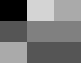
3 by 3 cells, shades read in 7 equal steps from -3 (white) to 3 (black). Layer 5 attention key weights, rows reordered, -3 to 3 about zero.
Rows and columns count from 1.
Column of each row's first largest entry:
1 1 2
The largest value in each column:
3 1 1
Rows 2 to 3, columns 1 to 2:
1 0 / -1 1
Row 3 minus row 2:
-2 1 1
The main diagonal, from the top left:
3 0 1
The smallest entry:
-2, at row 1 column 2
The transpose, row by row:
3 1 -1 / -2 0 1 / -1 0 1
